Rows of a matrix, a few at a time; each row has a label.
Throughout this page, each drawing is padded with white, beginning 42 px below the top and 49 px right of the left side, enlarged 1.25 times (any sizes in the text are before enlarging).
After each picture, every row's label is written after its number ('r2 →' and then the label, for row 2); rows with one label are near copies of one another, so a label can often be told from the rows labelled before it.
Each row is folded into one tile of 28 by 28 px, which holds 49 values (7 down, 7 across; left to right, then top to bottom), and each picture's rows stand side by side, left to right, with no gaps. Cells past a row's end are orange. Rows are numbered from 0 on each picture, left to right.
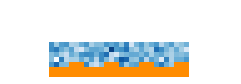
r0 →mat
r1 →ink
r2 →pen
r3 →mat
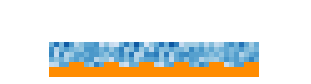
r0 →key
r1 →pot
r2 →key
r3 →key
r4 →pot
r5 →key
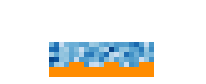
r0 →pen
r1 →ink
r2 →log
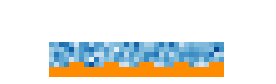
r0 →log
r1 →mat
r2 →key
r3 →key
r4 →ink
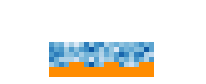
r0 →pot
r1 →mat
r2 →ink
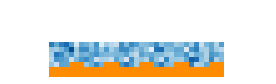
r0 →log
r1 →pot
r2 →mat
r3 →mat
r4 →pen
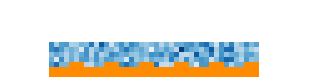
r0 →mat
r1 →key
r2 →mat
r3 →ink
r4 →log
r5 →pen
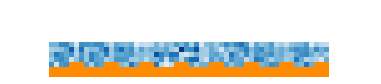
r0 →log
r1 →log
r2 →pot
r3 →ink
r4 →pen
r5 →log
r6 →pot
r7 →pot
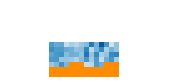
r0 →pot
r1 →key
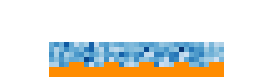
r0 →key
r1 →pen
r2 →ink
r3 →ink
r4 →pot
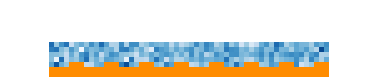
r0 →mat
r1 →key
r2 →mat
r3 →pot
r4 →key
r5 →pot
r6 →key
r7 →ink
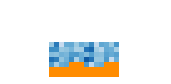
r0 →pen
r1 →pen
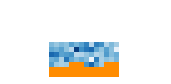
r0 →ink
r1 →mat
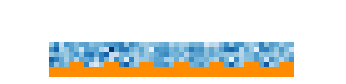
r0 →pen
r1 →ink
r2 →mat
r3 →pot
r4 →pot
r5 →mat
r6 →mat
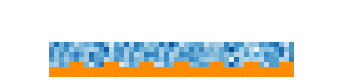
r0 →key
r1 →log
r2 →key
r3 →key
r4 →pot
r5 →mat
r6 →log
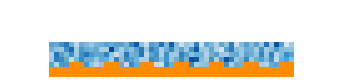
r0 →log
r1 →ink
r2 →log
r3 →key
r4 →pen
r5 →pen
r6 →key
